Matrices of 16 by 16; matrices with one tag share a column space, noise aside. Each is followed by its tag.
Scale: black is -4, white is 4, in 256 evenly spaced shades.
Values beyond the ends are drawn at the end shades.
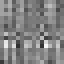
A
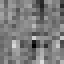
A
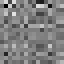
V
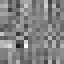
A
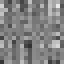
A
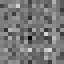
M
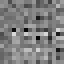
M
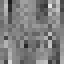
A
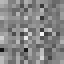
M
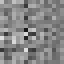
M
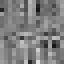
A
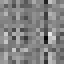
M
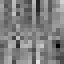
A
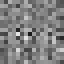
M
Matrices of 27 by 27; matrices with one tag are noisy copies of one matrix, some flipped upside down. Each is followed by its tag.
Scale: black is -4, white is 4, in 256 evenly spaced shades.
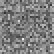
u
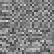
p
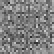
u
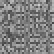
u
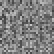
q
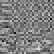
p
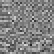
p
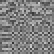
p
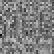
q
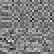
p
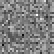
u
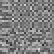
p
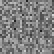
q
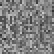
q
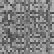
u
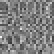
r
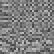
p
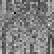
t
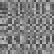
r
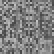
q
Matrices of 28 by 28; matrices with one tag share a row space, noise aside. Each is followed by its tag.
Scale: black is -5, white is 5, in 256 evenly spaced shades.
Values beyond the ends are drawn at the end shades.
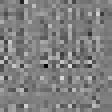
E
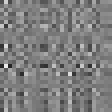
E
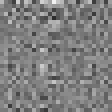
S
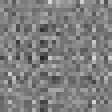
S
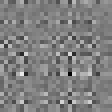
E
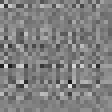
E
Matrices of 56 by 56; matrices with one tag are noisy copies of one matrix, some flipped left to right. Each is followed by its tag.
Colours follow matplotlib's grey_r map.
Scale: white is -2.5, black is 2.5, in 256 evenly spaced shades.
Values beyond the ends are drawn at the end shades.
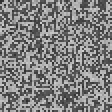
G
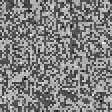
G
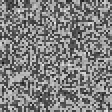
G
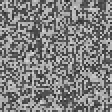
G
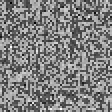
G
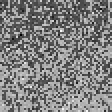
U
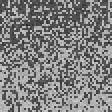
U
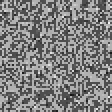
G
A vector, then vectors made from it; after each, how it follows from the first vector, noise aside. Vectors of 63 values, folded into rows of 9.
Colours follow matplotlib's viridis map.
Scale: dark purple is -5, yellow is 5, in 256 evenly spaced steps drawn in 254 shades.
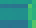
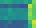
scaled up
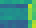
scaled up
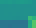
partly zeroed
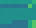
partly zeroed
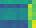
scaled up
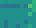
partly zeroed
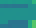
partly zeroed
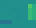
partly zeroed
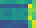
scaled up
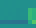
partly zeroed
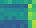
scaled up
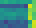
scaled up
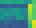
scaled up
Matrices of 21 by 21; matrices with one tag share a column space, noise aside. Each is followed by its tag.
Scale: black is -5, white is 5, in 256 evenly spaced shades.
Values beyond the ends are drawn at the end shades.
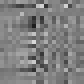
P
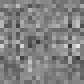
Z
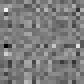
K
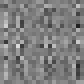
Z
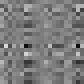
K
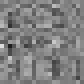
Z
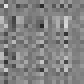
P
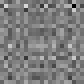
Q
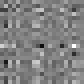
K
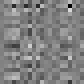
Q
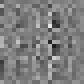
Z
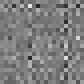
Q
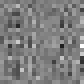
Z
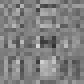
Z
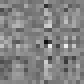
Z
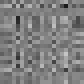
P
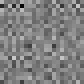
Q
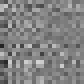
K
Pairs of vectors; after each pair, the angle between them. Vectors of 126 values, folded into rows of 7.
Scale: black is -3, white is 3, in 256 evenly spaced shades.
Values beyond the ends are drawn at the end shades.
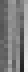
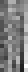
nearly parallel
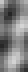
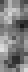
nearly opposite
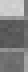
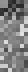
partly opposed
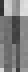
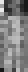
nearly opposite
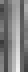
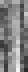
nearly parallel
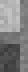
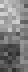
nearly parallel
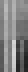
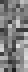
partly opposed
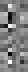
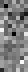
orthogonal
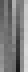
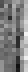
nearly parallel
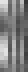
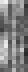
nearly parallel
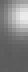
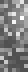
partly aligned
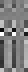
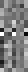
nearly parallel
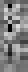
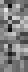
nearly parallel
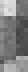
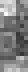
nearly parallel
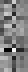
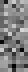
partly aligned
